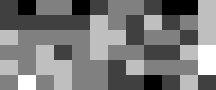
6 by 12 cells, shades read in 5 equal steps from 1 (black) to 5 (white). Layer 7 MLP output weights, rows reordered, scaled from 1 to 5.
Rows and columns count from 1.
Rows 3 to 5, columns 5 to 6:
3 4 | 3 4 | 3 3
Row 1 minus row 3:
-2 -2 0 0 -2 -2 -1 1 -1 -2 -1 0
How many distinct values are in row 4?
4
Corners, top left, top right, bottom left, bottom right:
2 4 3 2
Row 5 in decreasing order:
5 4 4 4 4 3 3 3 3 3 3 2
